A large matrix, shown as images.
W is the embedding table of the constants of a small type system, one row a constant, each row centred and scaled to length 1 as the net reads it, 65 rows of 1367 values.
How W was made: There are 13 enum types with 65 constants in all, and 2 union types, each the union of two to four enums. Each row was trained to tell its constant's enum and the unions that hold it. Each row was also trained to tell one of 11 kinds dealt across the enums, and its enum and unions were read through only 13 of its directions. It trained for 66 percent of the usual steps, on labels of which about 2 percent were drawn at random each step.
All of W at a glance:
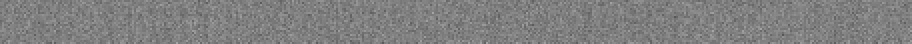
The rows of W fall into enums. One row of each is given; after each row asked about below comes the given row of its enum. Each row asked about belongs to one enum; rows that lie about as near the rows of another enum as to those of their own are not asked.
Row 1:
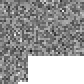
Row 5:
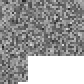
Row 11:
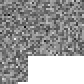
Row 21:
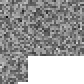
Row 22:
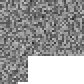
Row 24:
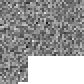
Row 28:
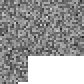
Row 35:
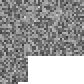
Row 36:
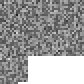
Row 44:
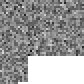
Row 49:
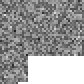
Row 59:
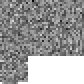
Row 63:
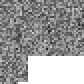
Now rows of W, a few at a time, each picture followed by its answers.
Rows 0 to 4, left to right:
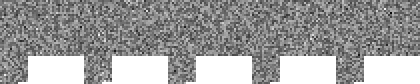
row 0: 36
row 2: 1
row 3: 22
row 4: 35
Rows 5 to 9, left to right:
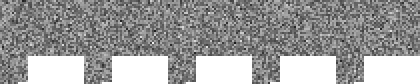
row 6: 1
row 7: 35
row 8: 59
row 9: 28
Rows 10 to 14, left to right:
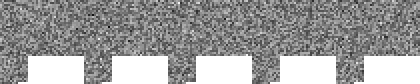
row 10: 36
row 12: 35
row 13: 36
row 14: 24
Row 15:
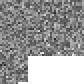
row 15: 59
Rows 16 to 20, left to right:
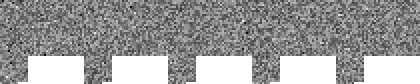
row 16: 11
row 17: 35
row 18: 49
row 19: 28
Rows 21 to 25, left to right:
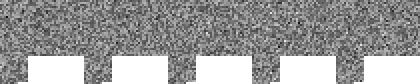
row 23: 63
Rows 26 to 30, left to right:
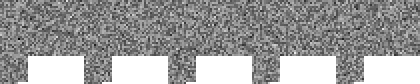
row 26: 63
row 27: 49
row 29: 21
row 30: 28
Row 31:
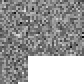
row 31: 44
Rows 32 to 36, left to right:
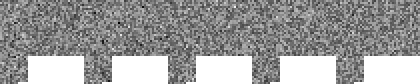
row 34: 49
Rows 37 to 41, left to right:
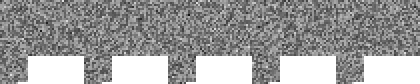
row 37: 1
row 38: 5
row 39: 49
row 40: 5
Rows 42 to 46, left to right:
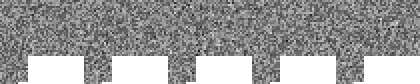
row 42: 63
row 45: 24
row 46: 59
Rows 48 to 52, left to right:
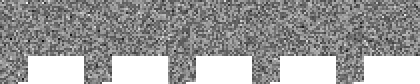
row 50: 36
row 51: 49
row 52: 59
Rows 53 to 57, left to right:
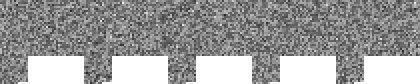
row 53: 5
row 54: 36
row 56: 63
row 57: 5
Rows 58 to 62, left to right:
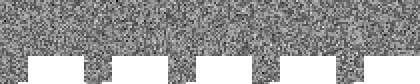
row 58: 35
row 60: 21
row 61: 21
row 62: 28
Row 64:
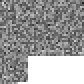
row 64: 21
